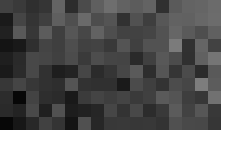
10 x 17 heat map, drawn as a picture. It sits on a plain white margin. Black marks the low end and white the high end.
Values rise toward the top right. The histogram is bell-shaped. No row or column stands out. There are no regular stripes. The halves do not mirror each other. The bottom left is the ninth with the lowest average.
